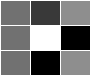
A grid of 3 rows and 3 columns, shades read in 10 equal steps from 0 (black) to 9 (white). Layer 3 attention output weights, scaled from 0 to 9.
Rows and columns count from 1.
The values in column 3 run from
0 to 5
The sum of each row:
11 13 9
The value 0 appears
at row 2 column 3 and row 3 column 2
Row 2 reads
4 9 0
